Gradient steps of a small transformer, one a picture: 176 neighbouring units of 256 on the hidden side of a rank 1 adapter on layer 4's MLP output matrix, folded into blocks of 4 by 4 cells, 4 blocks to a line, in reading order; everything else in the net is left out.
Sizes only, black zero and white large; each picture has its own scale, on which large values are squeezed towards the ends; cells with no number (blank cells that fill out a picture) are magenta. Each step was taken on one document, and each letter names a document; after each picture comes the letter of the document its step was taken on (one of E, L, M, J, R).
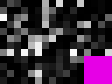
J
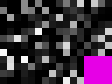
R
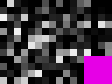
J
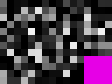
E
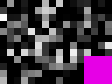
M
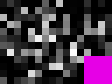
J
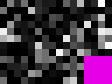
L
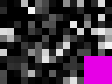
L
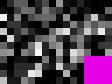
M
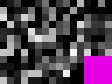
E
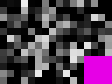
M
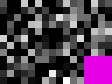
R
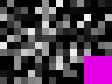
J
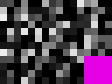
M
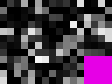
L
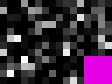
R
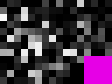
J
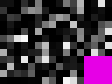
R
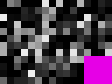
J
